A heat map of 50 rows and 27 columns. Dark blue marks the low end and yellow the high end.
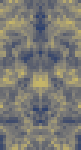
The left and right halves mirror each other. No single row or column stands out from its neighbours. There is no seam. The texture is blotchy. There is no overall slope. On average the colour sits 50% of the way up the scale.
